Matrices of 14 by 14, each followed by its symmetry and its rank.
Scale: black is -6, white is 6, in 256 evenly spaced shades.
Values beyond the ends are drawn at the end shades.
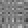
antisymmetric, rank two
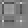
symmetric, rank one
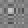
symmetric, rank one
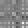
symmetric, rank two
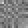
symmetric, rank two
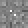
symmetric, rank three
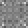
symmetric, rank three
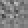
antisymmetric, rank two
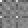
symmetric, rank two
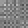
symmetric, rank two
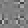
antisymmetric, rank two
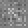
symmetric, rank three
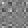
symmetric, rank two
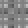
symmetric, rank one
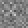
symmetric, rank three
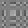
symmetric, rank one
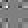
symmetric, rank one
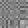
symmetric, rank two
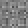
antisymmetric, rank two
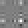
symmetric, rank one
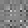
symmetric, rank two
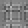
antisymmetric, rank two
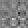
antisymmetric, rank two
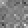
symmetric, rank three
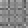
symmetric, rank two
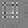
symmetric, rank one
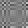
symmetric, rank one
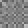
symmetric, rank three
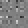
antisymmetric, rank two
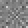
symmetric, rank three
